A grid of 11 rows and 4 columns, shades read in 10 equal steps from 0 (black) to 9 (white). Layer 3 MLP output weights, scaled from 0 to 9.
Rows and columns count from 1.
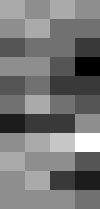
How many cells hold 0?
1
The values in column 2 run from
2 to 6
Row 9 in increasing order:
3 5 5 6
